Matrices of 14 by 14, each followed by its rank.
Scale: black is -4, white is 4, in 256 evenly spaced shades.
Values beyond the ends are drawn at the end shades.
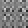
two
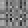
two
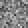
full rank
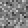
full rank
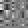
two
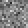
full rank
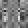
two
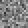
full rank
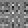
two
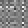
two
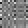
two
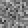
full rank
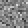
full rank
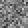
full rank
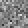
full rank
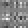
two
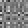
two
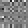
two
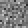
full rank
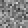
full rank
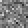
full rank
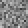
full rank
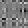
two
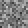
full rank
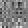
two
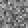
full rank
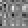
two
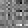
two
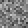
full rank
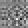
two
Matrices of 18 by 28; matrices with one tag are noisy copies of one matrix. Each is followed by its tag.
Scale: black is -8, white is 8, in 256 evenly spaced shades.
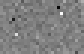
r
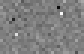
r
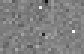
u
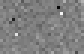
r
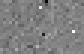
u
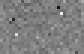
r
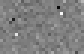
r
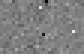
u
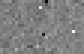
u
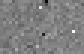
u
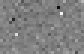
r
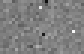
u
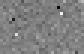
r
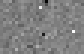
u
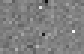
u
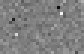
r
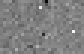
u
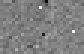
u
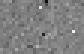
u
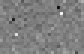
r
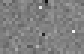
u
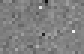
u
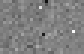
u
